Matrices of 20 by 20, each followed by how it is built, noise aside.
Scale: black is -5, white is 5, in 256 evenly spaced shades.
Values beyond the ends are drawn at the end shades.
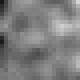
smooth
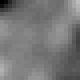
smooth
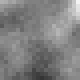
smooth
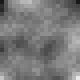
smooth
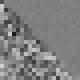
lower triangular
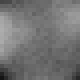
smooth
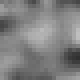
smooth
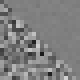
lower triangular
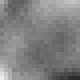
smooth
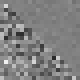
lower triangular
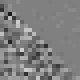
lower triangular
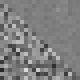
lower triangular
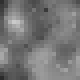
smooth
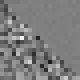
lower triangular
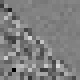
lower triangular
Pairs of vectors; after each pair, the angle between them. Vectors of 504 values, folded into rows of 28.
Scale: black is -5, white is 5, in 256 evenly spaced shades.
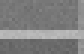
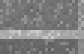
nearly parallel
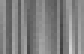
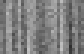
nearly opposite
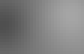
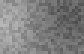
nearly opposite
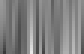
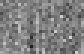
partly opposed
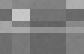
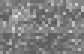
partly aligned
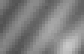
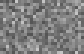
orthogonal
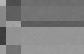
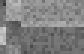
nearly opposite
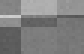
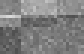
nearly parallel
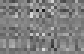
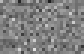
partly opposed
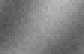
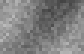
nearly opposite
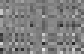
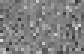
partly opposed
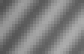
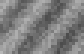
nearly opposite
